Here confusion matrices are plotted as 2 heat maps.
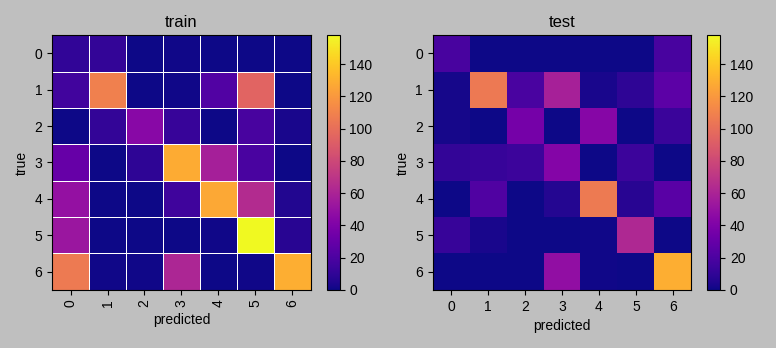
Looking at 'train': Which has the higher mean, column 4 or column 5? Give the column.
5
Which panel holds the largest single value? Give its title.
train
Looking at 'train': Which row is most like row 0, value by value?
2
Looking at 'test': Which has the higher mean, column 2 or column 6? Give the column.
6
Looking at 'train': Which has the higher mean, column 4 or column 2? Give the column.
4
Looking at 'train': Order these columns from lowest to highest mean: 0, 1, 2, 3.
2, 1, 3, 0
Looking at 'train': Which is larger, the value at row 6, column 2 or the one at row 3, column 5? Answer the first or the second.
the second
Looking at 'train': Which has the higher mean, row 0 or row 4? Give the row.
4
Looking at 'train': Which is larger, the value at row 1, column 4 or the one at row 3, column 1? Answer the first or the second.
the first
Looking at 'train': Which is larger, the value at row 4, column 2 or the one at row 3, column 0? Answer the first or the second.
the second
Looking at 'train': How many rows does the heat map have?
7
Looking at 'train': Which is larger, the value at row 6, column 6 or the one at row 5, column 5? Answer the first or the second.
the second
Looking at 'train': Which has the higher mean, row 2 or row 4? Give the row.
4
